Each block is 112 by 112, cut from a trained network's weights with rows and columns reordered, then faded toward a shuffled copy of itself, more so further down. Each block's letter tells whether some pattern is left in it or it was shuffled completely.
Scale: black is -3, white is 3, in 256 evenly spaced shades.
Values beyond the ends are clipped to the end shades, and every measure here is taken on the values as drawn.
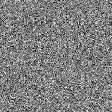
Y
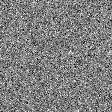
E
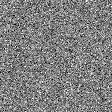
E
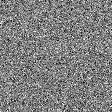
Y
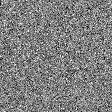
E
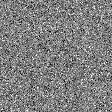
E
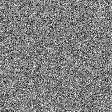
Y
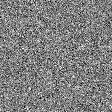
E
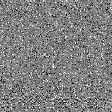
Y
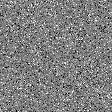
E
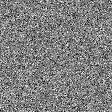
Y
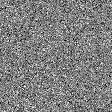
E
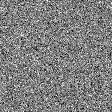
E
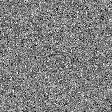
E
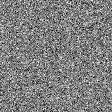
Y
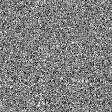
Y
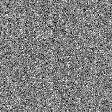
Y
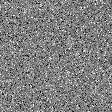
E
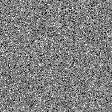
Y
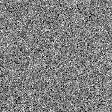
Y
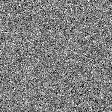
E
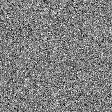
Y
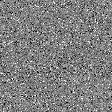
Y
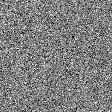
E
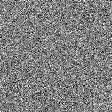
Y
